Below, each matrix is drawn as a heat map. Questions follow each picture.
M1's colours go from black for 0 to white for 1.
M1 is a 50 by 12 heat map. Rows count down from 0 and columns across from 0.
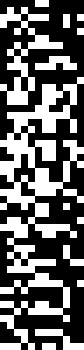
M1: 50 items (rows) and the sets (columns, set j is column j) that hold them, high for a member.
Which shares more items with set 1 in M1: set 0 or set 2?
set 2
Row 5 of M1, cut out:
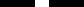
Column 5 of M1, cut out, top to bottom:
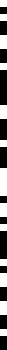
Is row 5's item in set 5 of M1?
yes
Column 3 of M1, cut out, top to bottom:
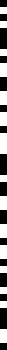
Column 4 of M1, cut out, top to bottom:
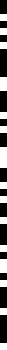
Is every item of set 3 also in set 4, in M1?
no
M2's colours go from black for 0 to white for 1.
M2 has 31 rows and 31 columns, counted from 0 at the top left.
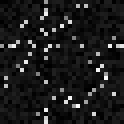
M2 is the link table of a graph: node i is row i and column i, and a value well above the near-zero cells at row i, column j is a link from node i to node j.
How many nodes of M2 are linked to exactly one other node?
10
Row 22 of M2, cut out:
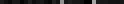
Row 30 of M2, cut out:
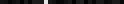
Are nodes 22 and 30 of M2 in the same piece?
no
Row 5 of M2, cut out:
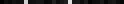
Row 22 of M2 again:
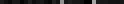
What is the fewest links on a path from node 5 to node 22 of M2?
3
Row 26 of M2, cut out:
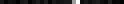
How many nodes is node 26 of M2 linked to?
2
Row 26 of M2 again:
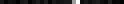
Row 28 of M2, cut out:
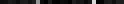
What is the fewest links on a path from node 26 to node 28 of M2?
3
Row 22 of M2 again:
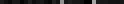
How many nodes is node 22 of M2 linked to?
2
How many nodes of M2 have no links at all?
0
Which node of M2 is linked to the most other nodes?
node 11
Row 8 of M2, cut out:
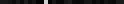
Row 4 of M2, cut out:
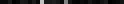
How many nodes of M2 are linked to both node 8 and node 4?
0
